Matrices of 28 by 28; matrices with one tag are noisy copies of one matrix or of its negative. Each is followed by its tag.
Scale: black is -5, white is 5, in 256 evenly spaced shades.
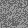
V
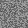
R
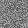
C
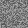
V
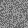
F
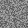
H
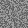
H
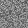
H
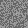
F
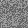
V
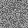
C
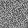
F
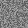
R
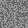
R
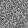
F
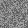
F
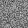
C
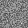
C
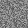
H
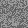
V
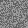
F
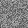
V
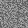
R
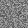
H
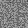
R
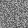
R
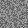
H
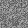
V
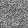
V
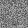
V
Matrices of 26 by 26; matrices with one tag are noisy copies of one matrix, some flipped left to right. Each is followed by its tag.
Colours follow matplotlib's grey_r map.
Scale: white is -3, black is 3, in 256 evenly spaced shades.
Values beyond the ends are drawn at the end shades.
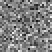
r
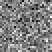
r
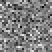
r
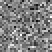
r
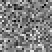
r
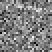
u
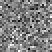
r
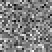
r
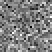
r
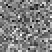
r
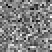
r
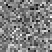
r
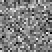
u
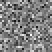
r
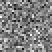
r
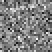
u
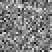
u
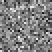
u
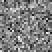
u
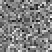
r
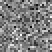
r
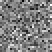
r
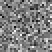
r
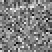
u
